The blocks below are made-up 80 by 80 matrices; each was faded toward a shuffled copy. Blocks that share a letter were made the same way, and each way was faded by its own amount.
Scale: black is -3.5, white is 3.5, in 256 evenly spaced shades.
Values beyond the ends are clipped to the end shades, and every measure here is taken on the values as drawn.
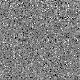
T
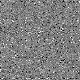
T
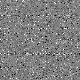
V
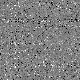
V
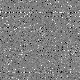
V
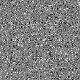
T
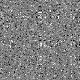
T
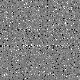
V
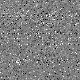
V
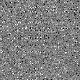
T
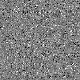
T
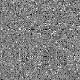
T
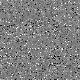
V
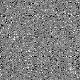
T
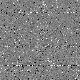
V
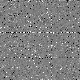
V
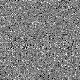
T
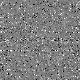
V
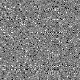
T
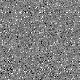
T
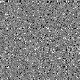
T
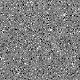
T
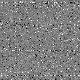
V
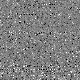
V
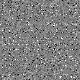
V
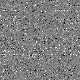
V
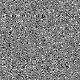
T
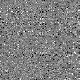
T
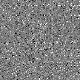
T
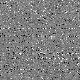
V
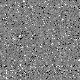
V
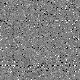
V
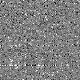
T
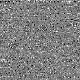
T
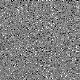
T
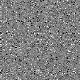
T
